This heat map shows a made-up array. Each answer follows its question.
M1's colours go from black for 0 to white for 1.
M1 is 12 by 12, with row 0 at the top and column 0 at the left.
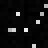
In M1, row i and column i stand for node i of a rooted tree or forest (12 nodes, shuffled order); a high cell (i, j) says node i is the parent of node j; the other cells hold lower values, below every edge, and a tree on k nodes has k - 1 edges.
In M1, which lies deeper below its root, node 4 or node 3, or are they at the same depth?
node 4
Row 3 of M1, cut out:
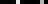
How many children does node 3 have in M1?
2
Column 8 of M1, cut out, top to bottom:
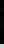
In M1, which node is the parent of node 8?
11
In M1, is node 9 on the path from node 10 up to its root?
no
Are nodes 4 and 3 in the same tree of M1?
yes
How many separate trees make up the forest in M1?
4
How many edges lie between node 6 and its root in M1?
1
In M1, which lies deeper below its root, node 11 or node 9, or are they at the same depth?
the same depth
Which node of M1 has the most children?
7
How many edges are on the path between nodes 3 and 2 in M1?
2
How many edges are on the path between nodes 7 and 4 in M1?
2
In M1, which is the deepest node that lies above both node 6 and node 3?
7
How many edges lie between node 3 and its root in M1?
1
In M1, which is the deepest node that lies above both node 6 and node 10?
7
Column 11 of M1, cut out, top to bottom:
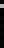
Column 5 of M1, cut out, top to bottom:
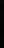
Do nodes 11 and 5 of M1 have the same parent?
no
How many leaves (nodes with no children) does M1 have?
7
